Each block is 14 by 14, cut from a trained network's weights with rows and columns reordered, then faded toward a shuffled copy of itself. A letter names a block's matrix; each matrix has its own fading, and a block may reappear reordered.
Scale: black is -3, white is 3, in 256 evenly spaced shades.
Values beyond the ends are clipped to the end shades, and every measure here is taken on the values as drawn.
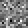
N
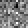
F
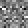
F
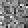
N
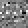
N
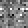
N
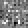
N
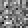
F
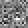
F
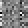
F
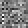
F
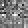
N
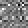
F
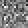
F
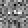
F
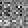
F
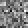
F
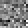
F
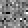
N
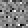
N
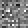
N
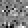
N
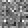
N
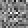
F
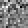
F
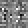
N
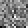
F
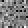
N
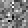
F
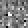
N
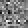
F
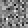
N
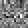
F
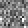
F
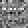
N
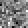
N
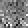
N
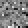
N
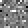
N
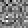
F
